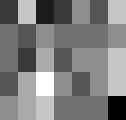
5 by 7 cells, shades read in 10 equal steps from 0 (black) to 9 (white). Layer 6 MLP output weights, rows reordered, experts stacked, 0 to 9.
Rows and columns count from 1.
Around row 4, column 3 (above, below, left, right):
6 7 6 5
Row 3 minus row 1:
2 -5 5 1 0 2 0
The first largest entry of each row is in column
2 3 7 3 3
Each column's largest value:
5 7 9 5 5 5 7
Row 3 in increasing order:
2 3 4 5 5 6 7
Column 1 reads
2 4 4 3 5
